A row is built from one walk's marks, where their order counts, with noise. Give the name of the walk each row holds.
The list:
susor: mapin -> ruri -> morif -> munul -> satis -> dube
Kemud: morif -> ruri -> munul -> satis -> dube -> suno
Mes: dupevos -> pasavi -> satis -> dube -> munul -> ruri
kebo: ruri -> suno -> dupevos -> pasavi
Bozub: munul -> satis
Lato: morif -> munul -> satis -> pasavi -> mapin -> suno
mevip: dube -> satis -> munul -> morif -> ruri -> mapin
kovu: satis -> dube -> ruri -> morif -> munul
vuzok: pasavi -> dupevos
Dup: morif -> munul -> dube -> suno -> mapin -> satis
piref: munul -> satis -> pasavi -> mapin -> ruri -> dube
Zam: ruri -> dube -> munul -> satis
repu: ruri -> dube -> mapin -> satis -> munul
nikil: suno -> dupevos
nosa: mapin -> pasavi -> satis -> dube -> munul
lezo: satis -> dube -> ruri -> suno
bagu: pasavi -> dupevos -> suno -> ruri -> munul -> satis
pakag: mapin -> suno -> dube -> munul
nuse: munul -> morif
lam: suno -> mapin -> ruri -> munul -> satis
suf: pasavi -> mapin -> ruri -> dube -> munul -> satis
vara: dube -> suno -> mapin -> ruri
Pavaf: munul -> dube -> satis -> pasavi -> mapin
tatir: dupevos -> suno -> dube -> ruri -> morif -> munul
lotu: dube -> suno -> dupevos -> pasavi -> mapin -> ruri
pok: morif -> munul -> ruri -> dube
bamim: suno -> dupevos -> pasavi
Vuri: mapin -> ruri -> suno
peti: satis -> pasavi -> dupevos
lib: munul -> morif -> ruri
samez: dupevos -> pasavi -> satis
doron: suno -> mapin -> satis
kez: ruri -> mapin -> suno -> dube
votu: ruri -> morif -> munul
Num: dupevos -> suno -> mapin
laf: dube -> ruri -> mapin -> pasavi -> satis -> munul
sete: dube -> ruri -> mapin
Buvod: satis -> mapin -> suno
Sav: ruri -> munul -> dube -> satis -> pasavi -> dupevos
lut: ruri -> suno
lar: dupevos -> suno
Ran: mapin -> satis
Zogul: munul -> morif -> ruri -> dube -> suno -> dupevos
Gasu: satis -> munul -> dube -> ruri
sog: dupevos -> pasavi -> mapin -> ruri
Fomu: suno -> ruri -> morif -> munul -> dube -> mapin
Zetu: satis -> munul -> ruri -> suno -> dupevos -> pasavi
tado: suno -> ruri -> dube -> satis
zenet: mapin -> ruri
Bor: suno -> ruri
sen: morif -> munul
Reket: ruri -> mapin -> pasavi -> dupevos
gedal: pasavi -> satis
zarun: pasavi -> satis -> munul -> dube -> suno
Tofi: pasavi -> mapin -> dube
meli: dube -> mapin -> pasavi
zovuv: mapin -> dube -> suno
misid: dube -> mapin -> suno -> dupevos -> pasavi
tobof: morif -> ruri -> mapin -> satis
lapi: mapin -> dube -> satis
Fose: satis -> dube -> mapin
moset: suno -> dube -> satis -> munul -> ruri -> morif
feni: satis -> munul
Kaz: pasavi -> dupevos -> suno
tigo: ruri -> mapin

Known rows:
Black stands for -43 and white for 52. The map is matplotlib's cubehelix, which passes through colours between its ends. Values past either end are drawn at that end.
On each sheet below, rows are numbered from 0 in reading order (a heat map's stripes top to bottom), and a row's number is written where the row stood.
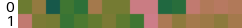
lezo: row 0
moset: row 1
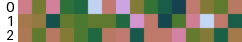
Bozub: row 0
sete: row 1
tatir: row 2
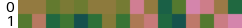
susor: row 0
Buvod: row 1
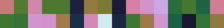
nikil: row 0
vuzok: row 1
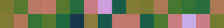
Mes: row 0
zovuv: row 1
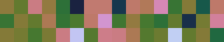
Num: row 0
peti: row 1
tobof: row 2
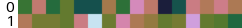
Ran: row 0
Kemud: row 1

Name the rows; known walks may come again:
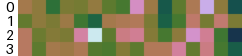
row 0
repu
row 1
nosa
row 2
votu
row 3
kebo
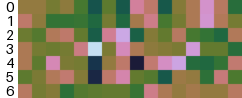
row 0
Vuri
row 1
vara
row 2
Mes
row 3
Kemud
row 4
bamim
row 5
Tofi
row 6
moset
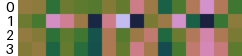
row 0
laf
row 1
Kaz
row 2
misid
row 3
meli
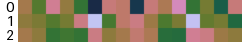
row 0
Num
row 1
tobof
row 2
mevip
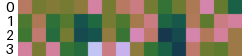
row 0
Sav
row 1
Buvod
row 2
Ran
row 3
Bozub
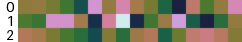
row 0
feni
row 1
vuzok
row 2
pakag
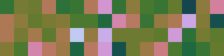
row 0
peti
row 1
kez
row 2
Lato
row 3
bagu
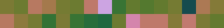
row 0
zarun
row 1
tado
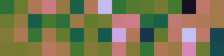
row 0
gedal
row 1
lezo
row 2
zenet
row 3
Reket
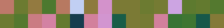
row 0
Dup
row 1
sog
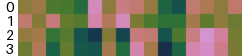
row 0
Gasu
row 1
piref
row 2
zovuv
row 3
lapi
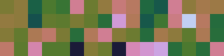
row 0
kovu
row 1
sete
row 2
suf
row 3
nikil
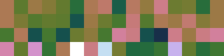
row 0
tatir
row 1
lotu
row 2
Fose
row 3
nuse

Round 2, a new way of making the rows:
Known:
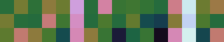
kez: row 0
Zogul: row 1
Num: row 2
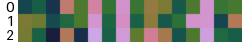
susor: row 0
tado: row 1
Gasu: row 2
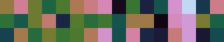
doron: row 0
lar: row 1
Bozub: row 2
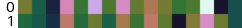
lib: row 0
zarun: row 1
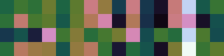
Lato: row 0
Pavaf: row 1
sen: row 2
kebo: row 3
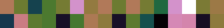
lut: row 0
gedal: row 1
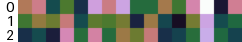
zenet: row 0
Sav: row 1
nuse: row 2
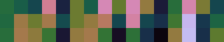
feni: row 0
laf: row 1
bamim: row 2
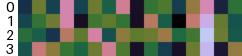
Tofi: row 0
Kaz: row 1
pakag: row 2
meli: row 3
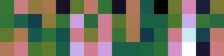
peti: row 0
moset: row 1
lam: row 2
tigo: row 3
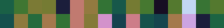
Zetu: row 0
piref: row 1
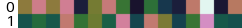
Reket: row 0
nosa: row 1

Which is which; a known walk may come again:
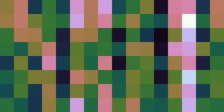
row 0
Fose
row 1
vara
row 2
bamim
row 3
lar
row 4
Tofi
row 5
Zetu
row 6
suf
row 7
moset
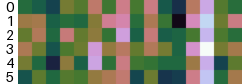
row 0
Kemud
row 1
Buvod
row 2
repu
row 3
lut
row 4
Fomu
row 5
Dup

